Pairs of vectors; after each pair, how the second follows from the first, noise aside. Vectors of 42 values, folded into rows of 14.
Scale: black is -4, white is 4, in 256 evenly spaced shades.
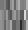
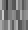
reversed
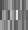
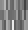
wrapped around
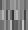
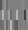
partly zeroed
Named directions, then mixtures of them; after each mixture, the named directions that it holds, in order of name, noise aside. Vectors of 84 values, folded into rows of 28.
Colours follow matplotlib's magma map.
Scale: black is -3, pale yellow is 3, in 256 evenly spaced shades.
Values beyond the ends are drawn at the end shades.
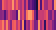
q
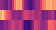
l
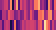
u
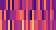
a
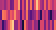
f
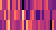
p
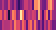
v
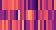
q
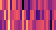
p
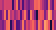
p, u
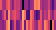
p, u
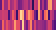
q, v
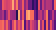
q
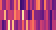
a, f, p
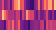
f, l, q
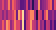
p, q, v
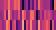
p, q, u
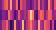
f, q, u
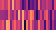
p, q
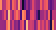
p, v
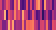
a, f, p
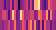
u, v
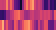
l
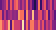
a, q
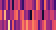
a, p, q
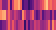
l, p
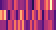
a, l, v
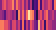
q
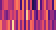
a, f, q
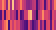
a, q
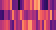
l, u, v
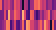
p, u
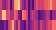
f, l, p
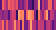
q, v
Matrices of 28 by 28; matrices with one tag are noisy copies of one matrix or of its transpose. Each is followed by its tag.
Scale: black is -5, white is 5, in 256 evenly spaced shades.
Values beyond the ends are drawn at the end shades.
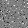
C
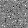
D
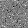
D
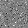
D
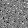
C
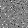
C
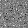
D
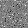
D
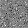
D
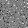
C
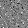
C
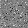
D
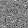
D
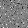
C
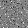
C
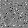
D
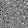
C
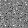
D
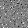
C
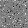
D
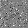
D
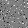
C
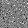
C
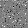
D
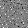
C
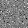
C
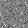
D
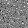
C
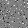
C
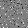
C
